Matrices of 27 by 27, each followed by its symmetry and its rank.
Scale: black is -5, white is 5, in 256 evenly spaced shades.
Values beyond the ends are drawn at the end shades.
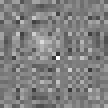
symmetric, rank three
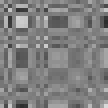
symmetric, rank two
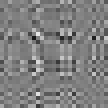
antisymmetric, rank two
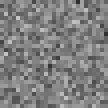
neither, full rank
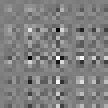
symmetric, rank two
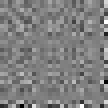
antisymmetric, rank two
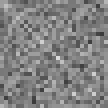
symmetric, full rank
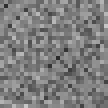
symmetric, full rank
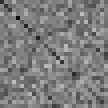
symmetric, full rank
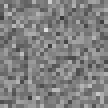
neither, full rank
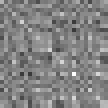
symmetric, rank three
